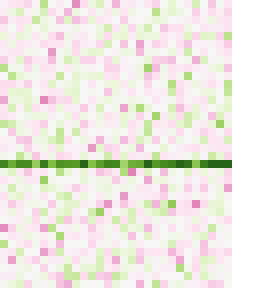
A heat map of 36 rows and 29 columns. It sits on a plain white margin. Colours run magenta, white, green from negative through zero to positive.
Odd lines: row 21. Average level on the scale: 50%. Histogram: skewed, a long tail of high values. Slope: none.
